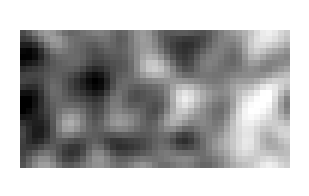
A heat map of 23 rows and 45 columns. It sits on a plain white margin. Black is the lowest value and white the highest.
Values rise toward the right. The texture is blotchy. The ninth with the lowest average is the middle left. No lone cell stands out from its neighbours.
